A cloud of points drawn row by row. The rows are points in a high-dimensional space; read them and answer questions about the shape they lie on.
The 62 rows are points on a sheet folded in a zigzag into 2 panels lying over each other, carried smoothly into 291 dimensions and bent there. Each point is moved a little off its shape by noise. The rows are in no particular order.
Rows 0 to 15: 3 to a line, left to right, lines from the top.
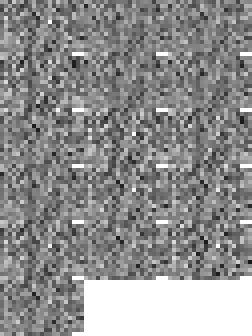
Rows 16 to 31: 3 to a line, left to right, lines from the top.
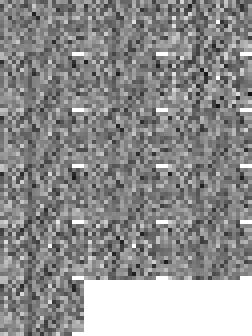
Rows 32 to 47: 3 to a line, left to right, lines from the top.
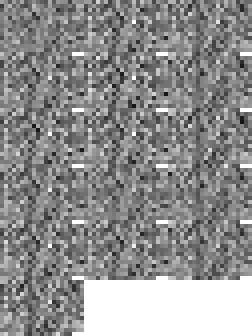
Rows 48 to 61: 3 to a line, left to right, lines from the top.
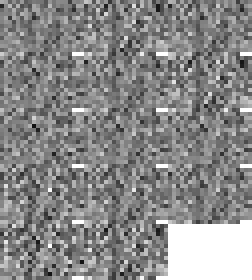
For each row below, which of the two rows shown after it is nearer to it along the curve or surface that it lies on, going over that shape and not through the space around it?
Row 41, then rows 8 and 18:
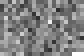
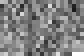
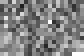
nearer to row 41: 18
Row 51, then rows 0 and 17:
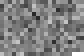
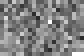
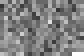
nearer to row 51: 17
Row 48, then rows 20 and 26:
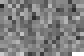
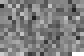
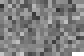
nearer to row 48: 20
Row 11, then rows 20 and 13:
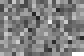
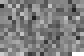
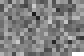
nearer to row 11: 20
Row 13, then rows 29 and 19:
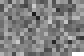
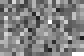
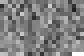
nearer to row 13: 19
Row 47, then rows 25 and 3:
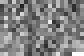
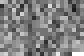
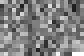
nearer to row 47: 3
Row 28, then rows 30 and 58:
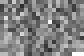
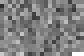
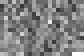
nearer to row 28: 58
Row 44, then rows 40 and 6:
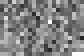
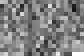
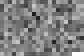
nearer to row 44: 40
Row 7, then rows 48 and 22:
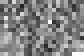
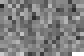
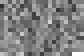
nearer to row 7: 22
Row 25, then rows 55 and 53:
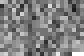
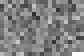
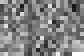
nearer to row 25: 53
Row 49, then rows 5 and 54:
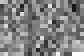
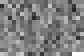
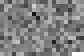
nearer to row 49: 5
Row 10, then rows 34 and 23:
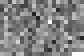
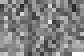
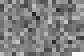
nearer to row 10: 34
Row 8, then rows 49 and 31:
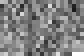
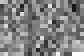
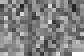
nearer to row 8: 31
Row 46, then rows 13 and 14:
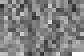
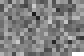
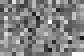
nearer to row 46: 14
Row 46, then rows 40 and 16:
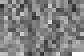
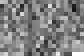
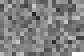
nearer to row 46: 40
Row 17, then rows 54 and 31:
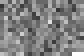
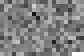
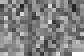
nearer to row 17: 31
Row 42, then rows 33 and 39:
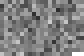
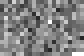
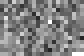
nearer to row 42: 33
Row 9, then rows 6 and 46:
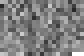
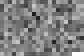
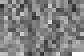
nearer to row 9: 46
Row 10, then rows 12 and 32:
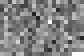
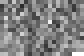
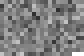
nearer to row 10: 12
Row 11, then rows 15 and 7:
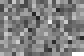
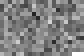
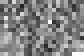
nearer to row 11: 7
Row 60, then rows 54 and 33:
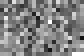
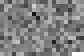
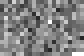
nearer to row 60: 33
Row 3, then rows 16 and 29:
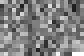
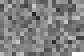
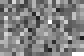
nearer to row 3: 29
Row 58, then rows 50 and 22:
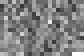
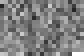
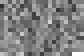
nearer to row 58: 22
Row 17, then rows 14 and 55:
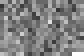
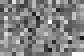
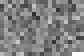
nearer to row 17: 14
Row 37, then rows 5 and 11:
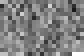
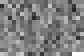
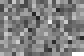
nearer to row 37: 5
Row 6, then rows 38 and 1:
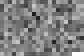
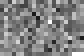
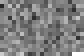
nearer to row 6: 1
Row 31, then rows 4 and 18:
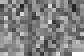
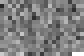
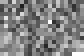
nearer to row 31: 18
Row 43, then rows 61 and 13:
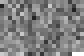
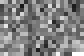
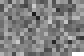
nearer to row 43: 61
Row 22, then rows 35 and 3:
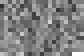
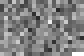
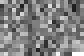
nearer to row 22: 35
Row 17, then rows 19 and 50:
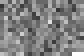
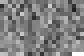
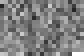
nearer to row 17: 50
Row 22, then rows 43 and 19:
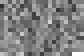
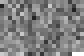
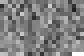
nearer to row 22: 43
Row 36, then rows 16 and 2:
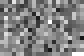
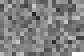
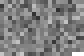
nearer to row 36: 2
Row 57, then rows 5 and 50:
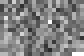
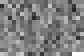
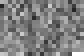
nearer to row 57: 50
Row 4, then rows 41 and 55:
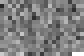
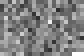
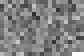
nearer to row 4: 41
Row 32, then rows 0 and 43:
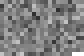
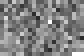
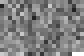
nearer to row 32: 43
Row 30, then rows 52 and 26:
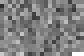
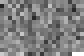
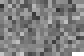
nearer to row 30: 26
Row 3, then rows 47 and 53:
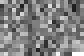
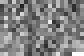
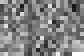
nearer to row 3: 47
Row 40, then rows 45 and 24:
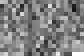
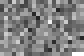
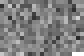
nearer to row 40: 24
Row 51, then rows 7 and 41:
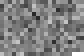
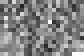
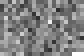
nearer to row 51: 41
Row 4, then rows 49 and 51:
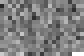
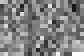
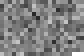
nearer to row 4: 51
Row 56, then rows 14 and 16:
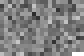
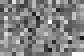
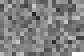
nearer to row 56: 16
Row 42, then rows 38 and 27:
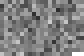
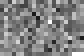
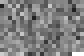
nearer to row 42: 27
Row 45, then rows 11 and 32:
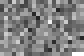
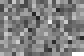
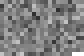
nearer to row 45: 11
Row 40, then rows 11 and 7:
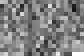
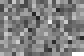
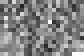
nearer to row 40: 7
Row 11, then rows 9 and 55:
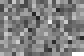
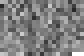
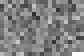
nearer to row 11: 9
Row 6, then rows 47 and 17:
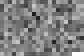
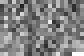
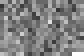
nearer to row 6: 17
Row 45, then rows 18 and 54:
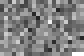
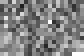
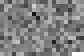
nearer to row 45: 18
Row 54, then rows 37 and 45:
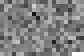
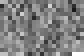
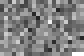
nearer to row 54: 37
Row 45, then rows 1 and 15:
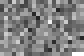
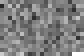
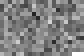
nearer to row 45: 1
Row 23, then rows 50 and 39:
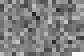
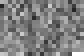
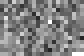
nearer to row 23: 50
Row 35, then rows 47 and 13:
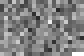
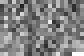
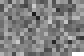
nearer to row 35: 47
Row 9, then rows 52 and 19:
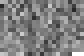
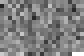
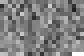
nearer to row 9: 52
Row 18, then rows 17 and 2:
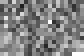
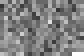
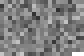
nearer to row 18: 17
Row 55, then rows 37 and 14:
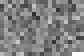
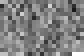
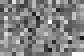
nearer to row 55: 37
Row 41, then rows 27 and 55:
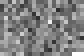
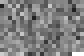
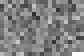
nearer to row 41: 27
